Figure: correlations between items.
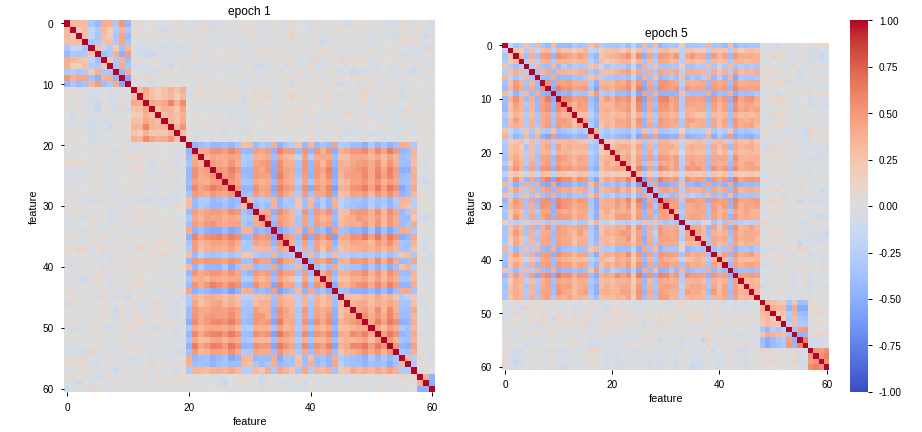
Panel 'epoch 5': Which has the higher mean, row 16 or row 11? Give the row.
11
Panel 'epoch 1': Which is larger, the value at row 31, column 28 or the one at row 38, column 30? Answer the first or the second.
the first
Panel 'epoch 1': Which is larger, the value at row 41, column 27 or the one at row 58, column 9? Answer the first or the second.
the first
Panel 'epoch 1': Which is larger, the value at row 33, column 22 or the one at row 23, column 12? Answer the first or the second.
the first
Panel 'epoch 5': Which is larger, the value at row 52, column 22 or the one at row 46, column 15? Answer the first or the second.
the second
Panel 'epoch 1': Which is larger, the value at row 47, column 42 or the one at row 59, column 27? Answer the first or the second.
the first
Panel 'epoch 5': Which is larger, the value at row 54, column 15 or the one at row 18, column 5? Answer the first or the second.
the second
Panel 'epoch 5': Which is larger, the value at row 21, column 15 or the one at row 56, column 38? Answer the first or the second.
the first
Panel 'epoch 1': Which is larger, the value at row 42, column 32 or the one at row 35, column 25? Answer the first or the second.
the second
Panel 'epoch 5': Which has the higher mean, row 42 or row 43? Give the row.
43
